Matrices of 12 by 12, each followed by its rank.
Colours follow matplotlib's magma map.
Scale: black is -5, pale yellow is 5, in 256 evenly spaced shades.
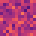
full rank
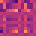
two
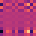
one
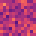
full rank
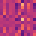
two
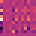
two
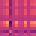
one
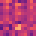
two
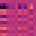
one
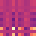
one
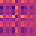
one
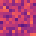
full rank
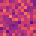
full rank
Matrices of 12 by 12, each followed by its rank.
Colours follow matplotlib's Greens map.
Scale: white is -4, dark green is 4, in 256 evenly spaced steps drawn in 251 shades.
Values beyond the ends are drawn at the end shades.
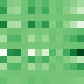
one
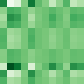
one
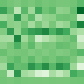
two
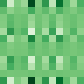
one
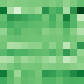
two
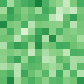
full rank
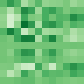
two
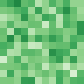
full rank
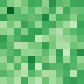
full rank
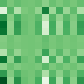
one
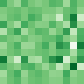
two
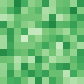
full rank
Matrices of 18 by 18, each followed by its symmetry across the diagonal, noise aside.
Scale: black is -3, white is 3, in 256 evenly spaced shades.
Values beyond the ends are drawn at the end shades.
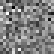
antisymmetric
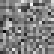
antisymmetric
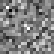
symmetric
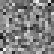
antisymmetric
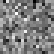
neither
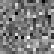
neither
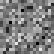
symmetric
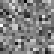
antisymmetric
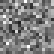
neither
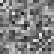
symmetric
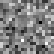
antisymmetric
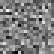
neither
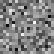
symmetric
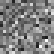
symmetric
